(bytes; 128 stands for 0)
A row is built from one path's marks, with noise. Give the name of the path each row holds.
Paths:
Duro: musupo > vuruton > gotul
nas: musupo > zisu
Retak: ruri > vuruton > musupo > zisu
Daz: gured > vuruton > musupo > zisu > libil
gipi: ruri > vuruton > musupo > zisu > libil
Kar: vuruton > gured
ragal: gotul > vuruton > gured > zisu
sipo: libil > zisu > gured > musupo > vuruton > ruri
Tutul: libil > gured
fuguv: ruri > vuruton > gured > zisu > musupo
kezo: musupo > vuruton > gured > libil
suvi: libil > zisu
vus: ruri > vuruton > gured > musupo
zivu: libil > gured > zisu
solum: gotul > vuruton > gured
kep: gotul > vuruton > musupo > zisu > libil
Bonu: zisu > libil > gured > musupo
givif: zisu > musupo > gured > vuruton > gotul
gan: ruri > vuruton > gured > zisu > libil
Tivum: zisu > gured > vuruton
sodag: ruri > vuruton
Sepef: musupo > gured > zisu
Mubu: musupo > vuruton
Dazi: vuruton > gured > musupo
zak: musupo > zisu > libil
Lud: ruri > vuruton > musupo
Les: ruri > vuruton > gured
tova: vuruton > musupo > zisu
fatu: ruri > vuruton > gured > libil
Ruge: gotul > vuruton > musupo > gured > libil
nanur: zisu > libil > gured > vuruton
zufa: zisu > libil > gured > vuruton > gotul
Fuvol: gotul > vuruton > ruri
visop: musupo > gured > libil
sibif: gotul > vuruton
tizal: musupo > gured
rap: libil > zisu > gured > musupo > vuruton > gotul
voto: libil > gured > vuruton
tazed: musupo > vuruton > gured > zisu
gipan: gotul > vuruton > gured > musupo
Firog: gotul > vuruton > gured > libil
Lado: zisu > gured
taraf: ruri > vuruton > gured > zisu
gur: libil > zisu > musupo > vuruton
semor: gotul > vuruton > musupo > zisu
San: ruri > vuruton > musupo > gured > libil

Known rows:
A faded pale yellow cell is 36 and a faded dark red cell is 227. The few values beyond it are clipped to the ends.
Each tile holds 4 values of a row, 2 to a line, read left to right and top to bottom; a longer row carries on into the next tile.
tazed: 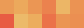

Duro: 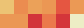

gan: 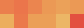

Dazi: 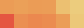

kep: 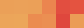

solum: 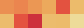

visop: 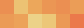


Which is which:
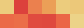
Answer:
Lud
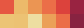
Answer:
suvi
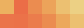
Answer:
vus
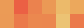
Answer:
taraf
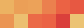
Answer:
semor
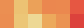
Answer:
Bonu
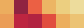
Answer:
sodag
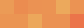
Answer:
sipo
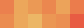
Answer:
Daz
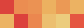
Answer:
voto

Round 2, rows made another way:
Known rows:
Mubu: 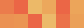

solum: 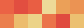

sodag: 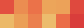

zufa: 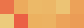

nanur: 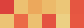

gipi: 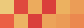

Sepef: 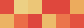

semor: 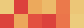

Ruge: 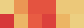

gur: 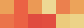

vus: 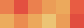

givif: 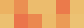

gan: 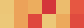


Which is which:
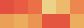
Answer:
sibif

